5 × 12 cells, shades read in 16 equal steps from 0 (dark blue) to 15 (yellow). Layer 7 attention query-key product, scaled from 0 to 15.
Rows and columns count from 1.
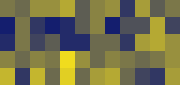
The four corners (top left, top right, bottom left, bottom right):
7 7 12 10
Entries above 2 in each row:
11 7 8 12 10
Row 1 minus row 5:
-5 4 -3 3 -3 -1 -2 -2 -4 7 3 -3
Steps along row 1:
down up same up down up up down up down up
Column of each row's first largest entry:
5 11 11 5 5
